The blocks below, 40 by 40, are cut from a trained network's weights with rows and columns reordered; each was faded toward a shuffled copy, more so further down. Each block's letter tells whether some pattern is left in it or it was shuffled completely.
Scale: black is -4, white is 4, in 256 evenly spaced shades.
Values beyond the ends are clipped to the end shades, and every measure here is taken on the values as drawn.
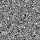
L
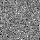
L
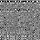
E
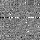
E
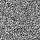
L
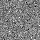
L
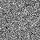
L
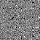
E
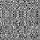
E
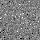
L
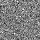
L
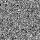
L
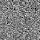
E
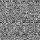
E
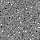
L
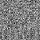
E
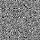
E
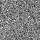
L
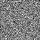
L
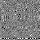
E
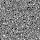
L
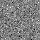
L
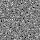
L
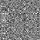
E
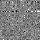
E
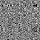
E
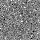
L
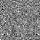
E
